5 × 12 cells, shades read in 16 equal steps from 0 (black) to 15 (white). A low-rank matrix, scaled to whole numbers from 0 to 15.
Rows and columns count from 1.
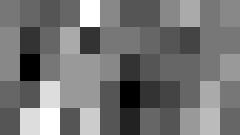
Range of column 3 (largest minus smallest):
10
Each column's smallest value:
5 0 5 5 3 5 0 3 4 4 7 6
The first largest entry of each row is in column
5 4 4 3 3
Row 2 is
8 3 6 10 3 7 7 6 5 4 7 7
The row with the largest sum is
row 5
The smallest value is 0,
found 2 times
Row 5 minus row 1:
-2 7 10 -1 -3 -3 -3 1 -3 -1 4 -2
